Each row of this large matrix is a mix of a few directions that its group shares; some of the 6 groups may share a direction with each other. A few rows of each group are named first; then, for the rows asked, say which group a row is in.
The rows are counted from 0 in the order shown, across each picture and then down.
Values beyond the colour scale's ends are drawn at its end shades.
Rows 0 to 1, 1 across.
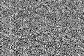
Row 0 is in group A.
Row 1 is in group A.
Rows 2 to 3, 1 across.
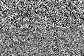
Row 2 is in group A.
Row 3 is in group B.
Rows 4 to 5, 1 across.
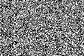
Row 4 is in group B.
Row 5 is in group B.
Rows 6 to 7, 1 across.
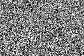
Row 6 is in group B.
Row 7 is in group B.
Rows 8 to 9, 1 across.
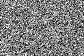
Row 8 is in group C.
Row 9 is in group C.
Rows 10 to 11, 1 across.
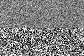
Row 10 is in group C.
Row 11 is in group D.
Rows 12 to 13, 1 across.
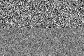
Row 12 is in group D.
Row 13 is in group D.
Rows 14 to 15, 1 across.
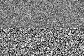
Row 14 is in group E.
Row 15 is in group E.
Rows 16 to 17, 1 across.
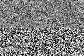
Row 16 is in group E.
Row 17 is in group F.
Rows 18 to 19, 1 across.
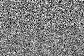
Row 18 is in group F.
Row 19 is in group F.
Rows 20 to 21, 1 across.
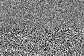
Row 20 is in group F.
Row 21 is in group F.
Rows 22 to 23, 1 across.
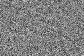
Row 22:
A
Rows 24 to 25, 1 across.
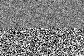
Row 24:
A
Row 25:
F
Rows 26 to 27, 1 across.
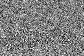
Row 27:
D
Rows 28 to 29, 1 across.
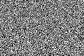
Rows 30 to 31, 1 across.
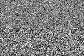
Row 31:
E
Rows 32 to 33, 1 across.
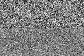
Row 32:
E
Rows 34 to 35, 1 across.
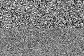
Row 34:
F
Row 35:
D
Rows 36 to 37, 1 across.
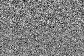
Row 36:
A
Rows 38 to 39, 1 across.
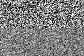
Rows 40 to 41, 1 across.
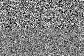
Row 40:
F
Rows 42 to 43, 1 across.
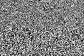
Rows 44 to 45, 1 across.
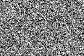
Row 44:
D
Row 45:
D
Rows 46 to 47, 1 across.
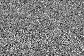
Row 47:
D
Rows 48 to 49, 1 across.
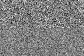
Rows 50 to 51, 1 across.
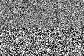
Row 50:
B
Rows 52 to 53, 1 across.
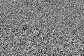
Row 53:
B
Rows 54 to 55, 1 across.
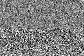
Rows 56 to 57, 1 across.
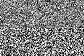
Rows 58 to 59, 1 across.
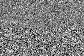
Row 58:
F
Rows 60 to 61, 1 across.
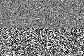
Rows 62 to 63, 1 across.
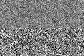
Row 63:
A
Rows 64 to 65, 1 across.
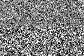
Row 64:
D
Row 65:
D
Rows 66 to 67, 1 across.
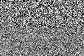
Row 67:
F
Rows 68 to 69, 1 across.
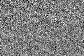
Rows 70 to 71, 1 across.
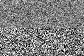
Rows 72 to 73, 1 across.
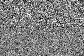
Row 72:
D
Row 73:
F
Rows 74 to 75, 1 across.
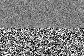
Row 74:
D
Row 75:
F
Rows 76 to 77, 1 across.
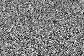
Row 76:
B
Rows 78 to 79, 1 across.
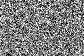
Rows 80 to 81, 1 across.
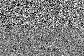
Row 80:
C
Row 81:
B
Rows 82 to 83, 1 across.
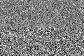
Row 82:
D
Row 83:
B
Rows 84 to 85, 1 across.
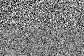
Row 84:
F
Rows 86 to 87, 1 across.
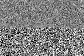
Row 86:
D
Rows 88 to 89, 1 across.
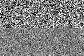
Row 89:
D
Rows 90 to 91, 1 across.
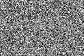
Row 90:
D
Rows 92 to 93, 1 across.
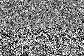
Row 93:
A
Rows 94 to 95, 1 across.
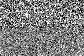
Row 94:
A
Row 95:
F
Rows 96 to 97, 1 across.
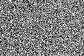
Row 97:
F
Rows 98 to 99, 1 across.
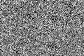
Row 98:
B
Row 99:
B
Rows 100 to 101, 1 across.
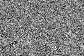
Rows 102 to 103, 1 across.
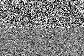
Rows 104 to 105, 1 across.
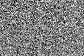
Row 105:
F
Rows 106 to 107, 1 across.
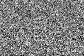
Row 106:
E
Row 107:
A
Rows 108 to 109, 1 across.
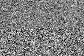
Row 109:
F
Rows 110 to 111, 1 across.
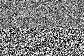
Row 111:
E
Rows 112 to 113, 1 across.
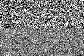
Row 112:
F
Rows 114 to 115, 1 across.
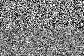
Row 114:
F
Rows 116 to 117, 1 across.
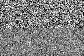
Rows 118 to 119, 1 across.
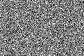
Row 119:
D
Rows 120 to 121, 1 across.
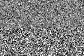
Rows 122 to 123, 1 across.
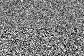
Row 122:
D
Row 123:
F
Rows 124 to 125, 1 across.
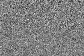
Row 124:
F
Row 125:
A
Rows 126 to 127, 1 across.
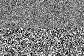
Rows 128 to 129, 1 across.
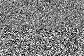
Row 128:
C
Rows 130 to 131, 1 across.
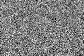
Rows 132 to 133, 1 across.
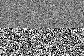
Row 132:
F
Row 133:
A
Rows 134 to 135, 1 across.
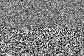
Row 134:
D
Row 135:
C
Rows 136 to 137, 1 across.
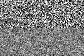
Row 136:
F
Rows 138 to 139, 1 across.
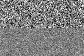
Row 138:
D
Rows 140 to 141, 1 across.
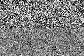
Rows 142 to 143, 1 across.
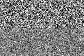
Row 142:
D
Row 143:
E
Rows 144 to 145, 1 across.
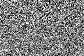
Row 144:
C
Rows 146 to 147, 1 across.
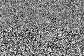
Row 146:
A
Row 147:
B
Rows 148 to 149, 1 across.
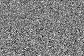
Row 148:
E
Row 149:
F
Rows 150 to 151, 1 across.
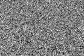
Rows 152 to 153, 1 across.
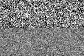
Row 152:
A
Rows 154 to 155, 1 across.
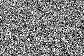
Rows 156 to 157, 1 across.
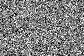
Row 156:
B
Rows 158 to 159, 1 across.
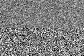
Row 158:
C
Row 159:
B
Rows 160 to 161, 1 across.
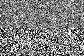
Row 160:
A
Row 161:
A
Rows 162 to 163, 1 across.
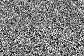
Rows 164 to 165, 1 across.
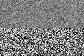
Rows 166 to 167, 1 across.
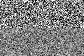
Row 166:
B
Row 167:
D
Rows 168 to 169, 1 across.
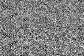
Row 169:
A
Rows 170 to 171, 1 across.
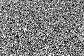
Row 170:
F
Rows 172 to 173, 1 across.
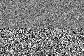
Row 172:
E
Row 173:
D
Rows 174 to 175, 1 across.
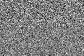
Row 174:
D
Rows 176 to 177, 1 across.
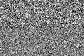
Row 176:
A
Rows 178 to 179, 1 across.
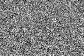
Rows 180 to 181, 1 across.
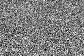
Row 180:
B
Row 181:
F
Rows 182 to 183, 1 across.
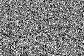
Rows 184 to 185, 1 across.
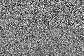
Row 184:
F
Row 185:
D
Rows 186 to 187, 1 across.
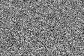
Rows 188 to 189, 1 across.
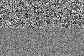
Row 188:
A
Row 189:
F
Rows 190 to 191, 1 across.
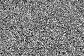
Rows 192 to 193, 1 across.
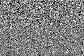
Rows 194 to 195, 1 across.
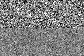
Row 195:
B
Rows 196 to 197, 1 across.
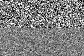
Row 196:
D
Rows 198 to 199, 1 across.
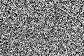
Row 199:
F
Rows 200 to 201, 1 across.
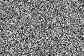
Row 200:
D
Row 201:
D
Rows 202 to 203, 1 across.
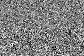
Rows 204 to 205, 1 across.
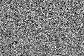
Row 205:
B
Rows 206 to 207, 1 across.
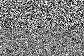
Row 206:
F
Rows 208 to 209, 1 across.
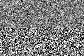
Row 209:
E
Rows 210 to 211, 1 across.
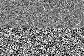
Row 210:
C
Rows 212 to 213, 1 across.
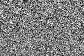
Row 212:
B
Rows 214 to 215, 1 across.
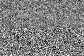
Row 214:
A
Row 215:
E
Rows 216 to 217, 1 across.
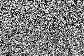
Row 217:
C
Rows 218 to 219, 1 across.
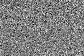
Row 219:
F
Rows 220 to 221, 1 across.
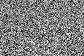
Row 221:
F
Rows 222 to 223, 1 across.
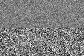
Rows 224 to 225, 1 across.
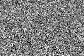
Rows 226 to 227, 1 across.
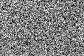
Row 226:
F
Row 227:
A
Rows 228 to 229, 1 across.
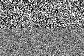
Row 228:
B
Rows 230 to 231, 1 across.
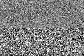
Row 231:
A
